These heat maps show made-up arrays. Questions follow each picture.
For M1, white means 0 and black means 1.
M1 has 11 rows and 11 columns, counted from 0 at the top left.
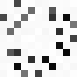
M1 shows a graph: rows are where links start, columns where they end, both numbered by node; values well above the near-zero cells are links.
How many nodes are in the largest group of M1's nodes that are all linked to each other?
3
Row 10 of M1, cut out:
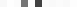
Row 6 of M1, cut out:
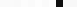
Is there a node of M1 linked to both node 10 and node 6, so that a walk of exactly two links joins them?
no
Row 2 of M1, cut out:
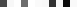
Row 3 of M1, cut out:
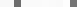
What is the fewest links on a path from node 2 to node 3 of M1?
1
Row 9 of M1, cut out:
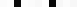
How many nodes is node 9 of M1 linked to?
2
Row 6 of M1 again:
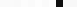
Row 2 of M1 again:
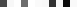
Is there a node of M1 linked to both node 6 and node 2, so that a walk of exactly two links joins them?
no
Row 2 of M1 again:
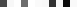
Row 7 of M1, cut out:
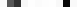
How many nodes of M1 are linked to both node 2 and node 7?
1
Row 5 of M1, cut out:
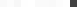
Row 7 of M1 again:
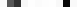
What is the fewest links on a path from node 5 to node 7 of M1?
4
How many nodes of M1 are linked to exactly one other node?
3
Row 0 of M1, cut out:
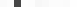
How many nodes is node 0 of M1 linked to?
1
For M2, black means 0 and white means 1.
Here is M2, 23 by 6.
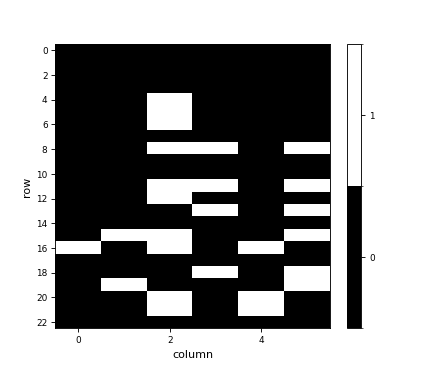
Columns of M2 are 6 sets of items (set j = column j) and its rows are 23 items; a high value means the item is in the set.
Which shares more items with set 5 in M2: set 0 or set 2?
set 2
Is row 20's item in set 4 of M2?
yes
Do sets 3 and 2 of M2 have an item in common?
yes
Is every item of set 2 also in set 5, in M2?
no
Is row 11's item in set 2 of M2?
yes
